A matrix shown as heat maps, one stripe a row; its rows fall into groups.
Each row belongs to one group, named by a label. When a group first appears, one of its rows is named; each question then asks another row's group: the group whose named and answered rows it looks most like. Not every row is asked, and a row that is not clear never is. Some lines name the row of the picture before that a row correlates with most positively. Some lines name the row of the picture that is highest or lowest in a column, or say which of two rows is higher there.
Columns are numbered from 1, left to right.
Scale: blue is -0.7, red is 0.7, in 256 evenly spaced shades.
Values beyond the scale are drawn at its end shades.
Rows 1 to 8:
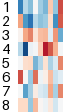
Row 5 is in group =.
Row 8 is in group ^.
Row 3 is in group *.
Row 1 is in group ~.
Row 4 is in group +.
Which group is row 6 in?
^
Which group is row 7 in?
~
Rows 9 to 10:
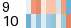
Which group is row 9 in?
*
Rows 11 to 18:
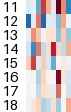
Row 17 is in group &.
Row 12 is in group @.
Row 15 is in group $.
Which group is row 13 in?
*
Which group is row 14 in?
+
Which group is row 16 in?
&
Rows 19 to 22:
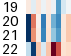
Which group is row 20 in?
@
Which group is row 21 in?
@
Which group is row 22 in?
+
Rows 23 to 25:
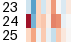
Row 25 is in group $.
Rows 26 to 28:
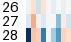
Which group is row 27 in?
*
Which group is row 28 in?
@
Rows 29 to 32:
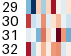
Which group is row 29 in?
+
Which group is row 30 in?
^
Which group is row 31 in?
&
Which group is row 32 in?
^
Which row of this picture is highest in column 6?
29
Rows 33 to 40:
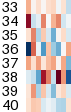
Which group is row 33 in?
*
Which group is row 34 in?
^
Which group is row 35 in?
$
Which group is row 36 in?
@
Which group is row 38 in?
&
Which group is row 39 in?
$
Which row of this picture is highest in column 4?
38
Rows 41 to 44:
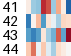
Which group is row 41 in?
&
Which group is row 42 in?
@
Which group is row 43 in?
~
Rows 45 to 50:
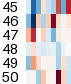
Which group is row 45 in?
~
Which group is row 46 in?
+
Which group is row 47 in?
$
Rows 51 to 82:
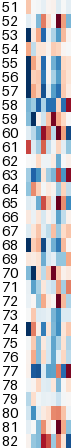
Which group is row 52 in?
&
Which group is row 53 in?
@
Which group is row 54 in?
^
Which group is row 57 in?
@
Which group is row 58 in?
~
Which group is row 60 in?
&
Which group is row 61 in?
^
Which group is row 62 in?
=
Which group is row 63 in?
~
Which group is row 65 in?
&
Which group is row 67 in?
=
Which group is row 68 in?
@
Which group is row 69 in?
=
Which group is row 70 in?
+
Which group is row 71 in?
~
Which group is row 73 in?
$
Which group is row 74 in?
@
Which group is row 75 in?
$
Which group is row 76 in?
$
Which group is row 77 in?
~
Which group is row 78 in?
=
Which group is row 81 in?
&
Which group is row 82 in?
&
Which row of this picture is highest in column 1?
61
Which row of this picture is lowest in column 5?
58
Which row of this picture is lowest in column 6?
58
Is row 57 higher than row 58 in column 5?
Yes
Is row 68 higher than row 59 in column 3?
Yes
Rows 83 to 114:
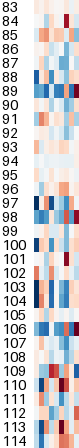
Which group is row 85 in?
*
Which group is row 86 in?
=
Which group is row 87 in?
$
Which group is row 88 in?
@
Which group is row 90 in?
=
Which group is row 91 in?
*
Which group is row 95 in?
^
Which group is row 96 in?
+
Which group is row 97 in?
@
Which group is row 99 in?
=
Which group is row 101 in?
&
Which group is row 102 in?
^
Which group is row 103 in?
@
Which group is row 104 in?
@
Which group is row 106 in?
~
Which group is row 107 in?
$
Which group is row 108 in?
=
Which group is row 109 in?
&
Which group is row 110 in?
+
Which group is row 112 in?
=
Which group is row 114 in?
+
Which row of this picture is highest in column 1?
102
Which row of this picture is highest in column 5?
109
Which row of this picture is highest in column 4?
109
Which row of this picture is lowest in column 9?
109
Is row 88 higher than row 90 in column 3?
Yes
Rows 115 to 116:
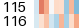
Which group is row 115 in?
*
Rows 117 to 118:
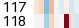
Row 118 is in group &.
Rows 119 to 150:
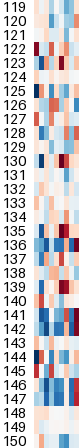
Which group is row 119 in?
=
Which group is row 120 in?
=
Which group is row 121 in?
=
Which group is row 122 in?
^
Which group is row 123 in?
+
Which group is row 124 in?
^
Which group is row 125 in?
@
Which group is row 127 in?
^
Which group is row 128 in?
~
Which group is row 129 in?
=
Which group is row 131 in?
=
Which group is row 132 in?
*
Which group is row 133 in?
^
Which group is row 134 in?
&
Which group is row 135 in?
+
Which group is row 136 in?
~
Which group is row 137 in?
+
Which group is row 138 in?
&
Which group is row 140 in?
$
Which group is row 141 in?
~
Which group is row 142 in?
~
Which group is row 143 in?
^
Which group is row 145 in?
^
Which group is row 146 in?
~
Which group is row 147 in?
~
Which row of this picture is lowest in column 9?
126
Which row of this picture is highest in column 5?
126
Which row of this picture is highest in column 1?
122
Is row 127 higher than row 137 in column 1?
Yes
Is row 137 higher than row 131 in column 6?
Yes
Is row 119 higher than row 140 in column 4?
No
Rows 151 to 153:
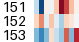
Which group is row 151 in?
+
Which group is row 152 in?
$
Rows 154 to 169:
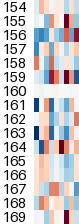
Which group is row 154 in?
*
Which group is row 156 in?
~
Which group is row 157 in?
@
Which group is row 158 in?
^
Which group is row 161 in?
@
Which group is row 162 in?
=
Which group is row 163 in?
@
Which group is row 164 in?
+
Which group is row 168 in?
*
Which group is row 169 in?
&
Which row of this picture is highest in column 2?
168
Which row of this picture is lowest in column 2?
164
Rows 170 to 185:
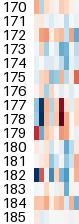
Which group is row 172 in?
*
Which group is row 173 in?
$
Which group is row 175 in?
=
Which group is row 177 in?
+
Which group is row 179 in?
^
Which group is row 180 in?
=
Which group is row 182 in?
@
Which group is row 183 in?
=
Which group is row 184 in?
*
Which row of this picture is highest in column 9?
175
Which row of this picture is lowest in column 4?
182
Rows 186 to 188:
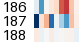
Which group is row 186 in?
+
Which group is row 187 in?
@
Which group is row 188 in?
^
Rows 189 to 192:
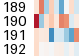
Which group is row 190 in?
^
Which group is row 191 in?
=
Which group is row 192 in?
*
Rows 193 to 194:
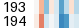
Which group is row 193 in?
$
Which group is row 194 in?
$
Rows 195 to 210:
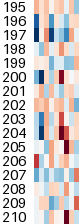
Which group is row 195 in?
*
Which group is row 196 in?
@
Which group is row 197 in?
@
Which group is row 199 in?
=
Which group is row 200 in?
+
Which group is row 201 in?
$
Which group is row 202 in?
*
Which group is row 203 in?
+
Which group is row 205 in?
&
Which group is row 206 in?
^
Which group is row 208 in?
&
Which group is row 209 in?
=
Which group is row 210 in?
&
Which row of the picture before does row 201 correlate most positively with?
193
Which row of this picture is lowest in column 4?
197
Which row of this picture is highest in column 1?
206
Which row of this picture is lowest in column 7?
197
